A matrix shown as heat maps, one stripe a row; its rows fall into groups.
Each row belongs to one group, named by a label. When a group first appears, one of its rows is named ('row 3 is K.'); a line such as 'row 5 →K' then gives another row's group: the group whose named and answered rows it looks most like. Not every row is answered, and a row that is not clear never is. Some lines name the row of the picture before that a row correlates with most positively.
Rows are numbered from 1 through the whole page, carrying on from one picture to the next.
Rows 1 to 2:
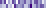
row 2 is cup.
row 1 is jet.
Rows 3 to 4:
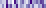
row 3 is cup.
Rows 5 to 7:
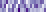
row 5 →cup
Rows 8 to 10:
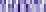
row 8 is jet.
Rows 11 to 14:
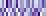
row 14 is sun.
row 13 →jet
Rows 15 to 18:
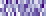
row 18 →sun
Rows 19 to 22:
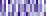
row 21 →jet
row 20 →jet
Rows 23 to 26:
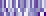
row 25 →cup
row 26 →sun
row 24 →jet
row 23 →jet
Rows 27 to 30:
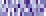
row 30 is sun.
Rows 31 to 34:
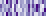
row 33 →sun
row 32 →sun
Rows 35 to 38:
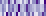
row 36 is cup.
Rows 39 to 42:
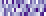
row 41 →sun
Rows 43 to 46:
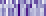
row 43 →jet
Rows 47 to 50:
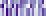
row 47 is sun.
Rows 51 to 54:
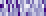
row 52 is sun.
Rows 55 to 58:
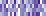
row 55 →sun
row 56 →jet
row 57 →cup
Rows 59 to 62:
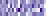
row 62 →cup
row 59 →cup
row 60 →sun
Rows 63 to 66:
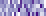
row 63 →sun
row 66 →sun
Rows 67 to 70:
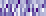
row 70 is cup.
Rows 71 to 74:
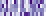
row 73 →cup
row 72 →sun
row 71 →cup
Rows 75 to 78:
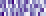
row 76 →jet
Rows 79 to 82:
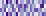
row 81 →jet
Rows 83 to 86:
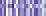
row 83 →jet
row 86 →jet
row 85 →jet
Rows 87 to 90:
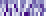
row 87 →cup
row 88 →cup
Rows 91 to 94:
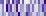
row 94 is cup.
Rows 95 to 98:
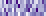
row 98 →cup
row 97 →sun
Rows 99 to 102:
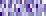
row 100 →sun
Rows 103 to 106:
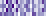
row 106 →cup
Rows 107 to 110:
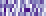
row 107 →cup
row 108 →cup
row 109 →sun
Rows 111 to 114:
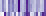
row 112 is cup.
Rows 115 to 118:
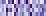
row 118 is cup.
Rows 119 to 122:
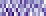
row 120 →jet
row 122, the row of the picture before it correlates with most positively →115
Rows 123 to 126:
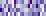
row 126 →sun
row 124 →sun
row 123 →cup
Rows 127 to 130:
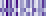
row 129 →cup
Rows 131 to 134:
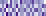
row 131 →sun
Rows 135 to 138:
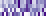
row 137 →sun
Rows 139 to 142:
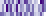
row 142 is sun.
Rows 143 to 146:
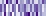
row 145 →jet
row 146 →sun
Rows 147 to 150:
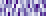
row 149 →jet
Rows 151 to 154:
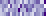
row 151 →sun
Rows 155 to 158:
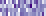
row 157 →cup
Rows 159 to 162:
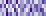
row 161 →cup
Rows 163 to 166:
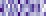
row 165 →sun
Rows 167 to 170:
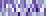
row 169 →sun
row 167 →cup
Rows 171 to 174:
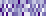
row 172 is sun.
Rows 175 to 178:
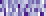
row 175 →sun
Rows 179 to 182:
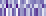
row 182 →jet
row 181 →jet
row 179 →cup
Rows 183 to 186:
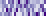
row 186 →sun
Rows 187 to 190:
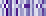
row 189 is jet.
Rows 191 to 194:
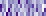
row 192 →sun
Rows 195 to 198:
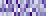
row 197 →cup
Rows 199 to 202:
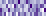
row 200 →cup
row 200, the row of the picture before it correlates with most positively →198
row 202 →jet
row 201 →sun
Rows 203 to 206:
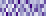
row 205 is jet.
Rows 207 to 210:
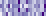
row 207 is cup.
